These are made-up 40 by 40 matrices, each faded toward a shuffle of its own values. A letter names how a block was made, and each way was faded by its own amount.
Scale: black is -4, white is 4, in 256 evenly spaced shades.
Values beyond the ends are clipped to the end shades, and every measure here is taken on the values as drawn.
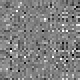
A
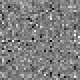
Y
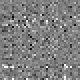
A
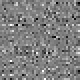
A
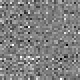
A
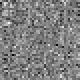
Y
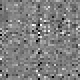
A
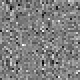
Y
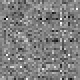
A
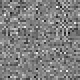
Y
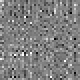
A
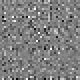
A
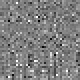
A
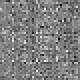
Y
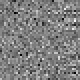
Y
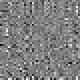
A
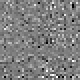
A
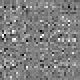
A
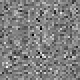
Y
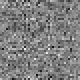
Y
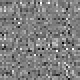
A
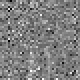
Y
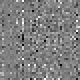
A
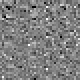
Y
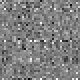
A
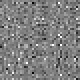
A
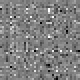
A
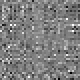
A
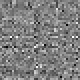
Y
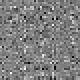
A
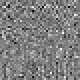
Y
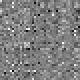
A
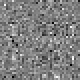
Y
